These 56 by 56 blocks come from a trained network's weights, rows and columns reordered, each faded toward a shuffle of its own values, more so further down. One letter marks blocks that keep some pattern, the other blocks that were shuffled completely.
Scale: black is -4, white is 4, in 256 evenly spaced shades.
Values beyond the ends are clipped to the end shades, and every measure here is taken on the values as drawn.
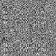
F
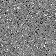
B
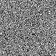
B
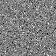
B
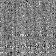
F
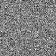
F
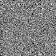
F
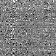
F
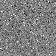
B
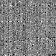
F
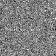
F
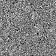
B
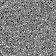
B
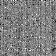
F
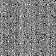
F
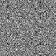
F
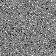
B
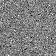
B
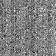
F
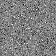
B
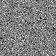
B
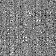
F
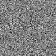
F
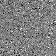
B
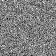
B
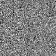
F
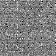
F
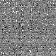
F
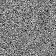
B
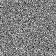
B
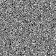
B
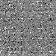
F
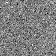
B
